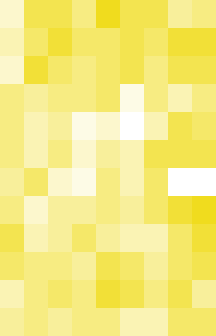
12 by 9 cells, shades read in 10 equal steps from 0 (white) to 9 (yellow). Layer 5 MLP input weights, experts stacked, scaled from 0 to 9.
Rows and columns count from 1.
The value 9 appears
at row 1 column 5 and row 8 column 9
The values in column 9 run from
0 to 9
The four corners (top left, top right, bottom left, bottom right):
2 5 4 6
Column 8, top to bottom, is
4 8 7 3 7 7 0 8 6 6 7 6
